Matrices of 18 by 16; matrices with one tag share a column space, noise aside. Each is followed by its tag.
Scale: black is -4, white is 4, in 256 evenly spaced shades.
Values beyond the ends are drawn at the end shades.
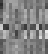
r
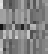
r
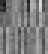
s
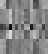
r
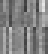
s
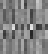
r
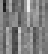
s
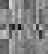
r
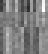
s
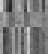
s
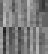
s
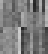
s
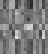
r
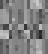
r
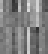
s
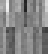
s
